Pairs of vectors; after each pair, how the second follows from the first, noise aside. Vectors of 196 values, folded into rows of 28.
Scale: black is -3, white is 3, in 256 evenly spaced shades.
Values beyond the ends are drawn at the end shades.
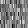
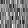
negated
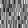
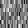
negated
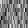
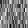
negated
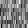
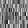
shuffled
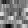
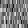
shuffled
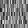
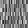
negated
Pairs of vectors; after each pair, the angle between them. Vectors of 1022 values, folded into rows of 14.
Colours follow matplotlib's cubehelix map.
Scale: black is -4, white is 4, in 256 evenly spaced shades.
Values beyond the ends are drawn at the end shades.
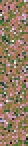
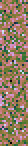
partly aligned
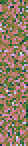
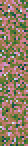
partly opposed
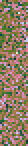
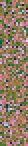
partly aligned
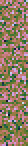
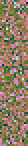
partly aligned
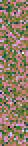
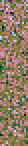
partly opposed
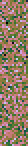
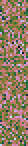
partly aligned
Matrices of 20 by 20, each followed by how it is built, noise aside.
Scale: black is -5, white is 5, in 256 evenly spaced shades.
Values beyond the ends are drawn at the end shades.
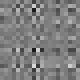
low rank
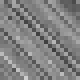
Toeplitz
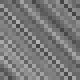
Toeplitz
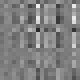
low rank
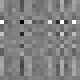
low rank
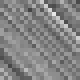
Toeplitz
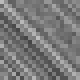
Toeplitz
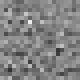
low rank
